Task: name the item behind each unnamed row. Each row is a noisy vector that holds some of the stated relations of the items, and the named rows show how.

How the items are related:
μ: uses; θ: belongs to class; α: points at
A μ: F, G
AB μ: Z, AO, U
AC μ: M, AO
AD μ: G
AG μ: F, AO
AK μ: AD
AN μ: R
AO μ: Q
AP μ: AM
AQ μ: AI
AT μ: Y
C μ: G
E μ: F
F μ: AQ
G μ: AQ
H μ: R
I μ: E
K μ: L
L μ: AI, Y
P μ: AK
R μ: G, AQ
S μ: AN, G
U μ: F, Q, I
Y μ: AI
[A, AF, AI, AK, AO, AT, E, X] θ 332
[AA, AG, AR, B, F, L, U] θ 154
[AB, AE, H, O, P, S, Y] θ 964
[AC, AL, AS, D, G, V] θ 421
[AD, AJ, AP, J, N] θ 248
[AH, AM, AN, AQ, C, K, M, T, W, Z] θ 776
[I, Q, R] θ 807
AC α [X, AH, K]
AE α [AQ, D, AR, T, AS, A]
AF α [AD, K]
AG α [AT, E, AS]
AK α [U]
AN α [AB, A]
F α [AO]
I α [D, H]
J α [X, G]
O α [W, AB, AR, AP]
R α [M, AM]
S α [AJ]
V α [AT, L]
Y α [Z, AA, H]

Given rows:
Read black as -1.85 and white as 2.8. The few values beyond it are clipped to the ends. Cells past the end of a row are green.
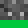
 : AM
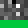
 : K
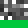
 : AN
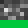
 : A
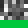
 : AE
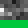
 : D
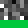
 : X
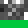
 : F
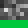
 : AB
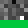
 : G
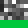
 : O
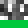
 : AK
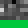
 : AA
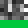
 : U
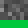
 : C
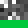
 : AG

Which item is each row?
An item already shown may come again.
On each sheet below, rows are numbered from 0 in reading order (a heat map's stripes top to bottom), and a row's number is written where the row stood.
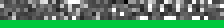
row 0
E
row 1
R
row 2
S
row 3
E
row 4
H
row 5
AK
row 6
AK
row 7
AN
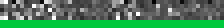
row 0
J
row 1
Y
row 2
AS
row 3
AL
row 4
AC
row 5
AD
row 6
D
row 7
AI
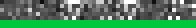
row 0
P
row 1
Z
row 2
S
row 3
R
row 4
S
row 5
B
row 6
AN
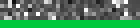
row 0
AF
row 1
AO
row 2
AH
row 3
D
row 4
V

